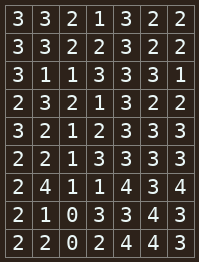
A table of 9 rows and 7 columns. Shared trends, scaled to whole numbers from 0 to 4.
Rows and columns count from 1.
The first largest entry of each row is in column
1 1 1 2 1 4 2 6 5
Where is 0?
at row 8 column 3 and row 9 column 3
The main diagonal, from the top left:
3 3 1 1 3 3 4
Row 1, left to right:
3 3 2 1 3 2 2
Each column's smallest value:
2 1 0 1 3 2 1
